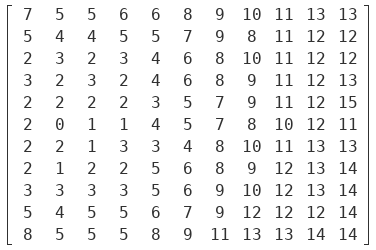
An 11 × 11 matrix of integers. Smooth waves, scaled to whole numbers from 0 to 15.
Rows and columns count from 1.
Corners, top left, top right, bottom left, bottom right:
7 13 8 14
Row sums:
93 82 73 73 70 61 70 74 81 91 105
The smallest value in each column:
2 0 1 1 3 4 7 8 10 12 11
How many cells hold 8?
9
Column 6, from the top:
8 7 6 6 5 5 4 6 6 7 9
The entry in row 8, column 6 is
6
